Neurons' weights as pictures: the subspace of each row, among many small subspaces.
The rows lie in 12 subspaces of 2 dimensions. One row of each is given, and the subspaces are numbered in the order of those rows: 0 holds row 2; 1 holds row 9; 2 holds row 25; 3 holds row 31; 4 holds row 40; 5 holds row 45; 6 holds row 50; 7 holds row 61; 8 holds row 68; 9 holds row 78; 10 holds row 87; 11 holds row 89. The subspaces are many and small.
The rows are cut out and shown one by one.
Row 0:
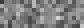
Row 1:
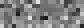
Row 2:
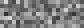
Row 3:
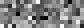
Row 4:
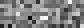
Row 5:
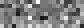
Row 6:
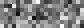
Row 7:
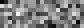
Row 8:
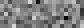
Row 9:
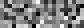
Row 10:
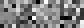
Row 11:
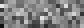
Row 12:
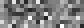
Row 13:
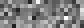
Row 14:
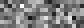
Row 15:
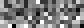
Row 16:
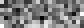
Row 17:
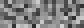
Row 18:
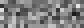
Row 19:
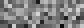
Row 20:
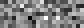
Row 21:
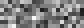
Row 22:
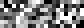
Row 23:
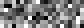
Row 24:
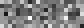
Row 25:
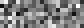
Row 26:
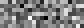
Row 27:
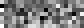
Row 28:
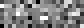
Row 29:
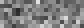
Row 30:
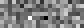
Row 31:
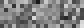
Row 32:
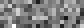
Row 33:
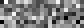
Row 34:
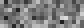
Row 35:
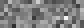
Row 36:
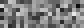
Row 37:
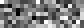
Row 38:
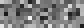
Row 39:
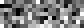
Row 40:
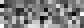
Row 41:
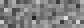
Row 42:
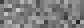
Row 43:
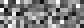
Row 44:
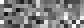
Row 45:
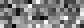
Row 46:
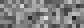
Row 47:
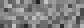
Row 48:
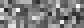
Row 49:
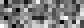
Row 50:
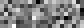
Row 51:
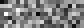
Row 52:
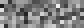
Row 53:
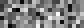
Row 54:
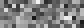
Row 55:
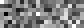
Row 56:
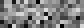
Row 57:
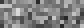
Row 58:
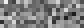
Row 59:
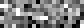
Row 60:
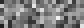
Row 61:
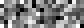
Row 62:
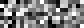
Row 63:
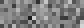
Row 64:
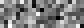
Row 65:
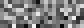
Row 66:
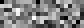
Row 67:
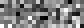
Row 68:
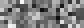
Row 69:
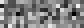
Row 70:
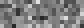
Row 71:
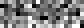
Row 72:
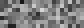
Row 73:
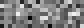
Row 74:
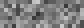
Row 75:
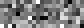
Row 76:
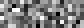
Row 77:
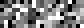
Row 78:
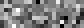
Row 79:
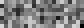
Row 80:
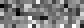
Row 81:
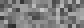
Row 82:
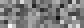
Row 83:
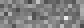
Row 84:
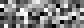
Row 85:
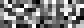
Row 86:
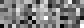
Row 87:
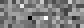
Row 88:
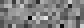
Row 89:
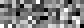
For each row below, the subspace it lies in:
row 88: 10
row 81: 8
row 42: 0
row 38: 6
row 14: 3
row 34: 4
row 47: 10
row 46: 11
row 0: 7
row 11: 4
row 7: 2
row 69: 9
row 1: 5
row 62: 2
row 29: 9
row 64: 7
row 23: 10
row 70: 5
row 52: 4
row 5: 5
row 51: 0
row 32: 5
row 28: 5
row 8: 6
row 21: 5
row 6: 11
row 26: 10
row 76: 7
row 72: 8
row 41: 2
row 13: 6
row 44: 0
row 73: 5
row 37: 2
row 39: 9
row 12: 1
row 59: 8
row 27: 4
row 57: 9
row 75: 11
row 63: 3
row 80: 8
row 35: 6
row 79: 7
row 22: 3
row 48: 9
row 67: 11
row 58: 0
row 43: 2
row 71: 8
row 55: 0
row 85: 1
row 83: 6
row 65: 1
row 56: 1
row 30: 10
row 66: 2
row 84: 4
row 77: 7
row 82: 8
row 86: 3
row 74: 11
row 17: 1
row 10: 3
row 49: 4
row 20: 10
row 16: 4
